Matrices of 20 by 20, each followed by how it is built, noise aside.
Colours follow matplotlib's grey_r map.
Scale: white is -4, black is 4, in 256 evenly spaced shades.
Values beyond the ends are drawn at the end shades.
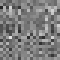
low rank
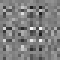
low rank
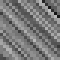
Toeplitz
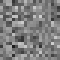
low rank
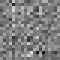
low rank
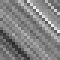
Toeplitz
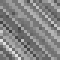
Toeplitz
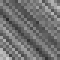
Toeplitz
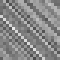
Toeplitz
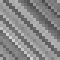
Toeplitz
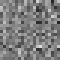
low rank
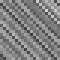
Toeplitz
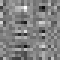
low rank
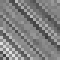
Toeplitz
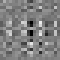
low rank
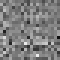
low rank
